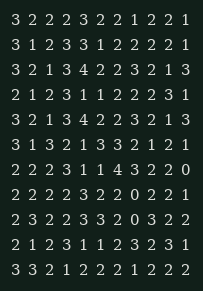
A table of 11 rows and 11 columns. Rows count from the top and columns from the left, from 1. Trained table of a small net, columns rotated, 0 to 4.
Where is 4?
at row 3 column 5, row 5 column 5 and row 7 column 7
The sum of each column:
28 20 21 27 26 20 25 20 22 22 16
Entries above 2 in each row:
2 3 5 2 5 4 3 1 4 3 2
